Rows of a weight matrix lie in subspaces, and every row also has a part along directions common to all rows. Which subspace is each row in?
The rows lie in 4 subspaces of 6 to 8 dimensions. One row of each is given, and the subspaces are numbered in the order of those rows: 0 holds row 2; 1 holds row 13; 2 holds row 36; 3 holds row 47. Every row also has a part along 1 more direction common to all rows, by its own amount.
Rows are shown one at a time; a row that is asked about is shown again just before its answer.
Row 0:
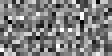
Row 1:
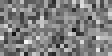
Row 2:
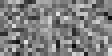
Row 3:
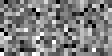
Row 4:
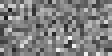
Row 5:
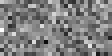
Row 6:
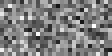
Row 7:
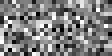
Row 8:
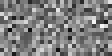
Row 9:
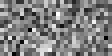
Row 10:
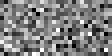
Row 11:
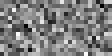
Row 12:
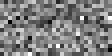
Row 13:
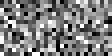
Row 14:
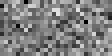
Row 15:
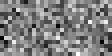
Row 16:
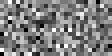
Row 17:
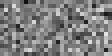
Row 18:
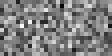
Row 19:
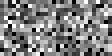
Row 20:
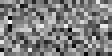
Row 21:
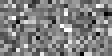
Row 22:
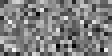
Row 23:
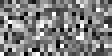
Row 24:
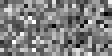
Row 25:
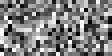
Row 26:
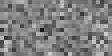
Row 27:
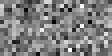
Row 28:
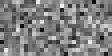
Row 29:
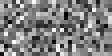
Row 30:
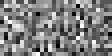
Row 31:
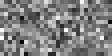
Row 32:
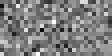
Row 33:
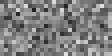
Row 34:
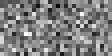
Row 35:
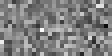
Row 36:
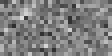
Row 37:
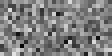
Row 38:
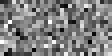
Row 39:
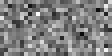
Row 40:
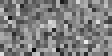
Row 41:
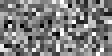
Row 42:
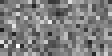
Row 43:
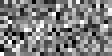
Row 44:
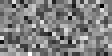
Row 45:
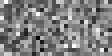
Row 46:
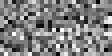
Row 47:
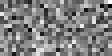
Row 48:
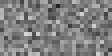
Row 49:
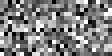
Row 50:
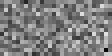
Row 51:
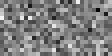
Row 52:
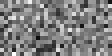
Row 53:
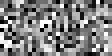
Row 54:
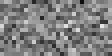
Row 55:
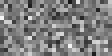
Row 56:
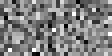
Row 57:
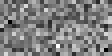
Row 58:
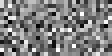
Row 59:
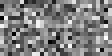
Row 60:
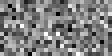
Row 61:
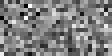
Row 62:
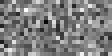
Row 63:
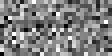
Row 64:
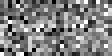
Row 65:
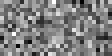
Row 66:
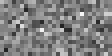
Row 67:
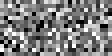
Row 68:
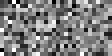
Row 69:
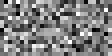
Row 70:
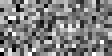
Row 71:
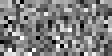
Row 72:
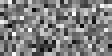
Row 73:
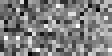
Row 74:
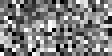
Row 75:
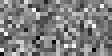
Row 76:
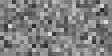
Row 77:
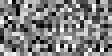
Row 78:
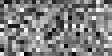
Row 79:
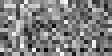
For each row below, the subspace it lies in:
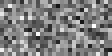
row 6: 1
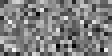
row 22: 0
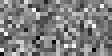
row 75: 0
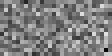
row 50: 0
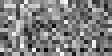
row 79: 1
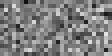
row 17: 0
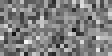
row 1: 3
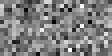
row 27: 0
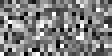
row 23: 1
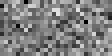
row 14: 0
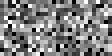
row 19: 2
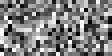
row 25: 3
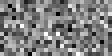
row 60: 2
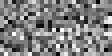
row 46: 0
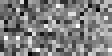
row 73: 1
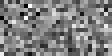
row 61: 1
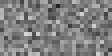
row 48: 1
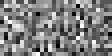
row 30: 1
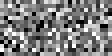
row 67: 3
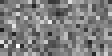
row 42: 3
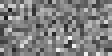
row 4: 3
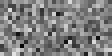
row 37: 3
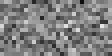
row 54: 3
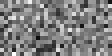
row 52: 3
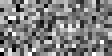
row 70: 2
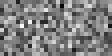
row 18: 2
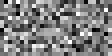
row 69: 0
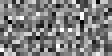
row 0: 1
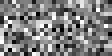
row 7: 1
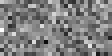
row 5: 3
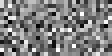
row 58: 3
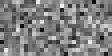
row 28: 2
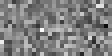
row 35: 2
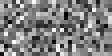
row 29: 2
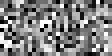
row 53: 2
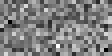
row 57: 0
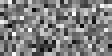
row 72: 3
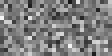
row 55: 1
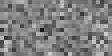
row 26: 2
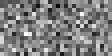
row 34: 1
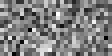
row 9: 3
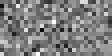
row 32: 0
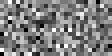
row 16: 0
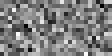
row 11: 3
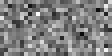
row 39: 1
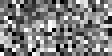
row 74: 1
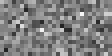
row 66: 2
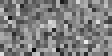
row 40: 1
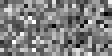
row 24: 0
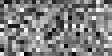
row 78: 0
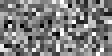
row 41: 2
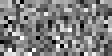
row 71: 2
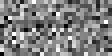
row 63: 3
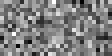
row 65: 3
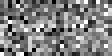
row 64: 0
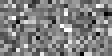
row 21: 2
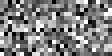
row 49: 0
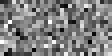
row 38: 2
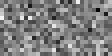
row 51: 1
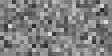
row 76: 2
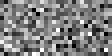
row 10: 0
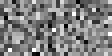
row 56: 1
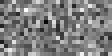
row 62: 2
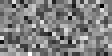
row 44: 2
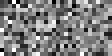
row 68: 2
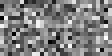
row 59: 3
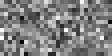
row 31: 3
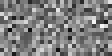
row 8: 3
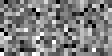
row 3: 0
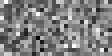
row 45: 0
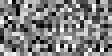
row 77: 0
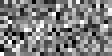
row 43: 3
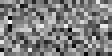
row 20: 3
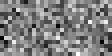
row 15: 2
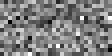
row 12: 0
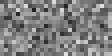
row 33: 2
